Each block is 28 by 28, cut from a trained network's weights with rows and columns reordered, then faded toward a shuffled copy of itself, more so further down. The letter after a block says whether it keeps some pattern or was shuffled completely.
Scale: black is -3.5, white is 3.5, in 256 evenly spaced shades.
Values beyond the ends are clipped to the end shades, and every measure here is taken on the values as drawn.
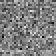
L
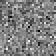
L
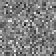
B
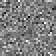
L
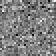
L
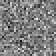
L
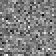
B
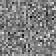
L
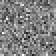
L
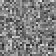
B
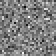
L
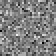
L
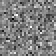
B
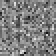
B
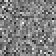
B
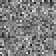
B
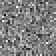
L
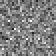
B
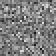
L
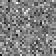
L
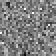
L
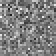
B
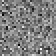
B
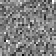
L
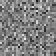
B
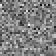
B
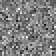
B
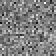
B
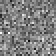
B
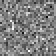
L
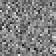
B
